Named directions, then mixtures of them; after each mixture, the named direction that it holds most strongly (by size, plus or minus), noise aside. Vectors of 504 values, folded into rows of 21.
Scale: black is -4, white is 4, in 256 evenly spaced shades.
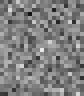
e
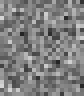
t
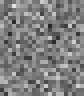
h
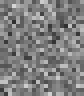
h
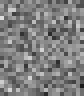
t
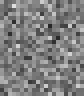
h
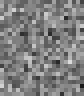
t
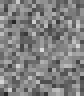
e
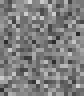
h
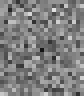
e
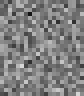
e
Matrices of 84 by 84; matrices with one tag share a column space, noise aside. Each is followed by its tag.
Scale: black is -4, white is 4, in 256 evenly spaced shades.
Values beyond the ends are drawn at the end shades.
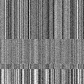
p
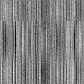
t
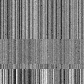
p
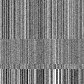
p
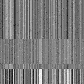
p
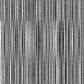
t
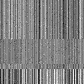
p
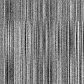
t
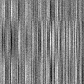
t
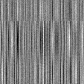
t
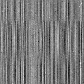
t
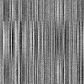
t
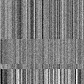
p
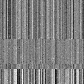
p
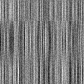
t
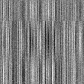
t
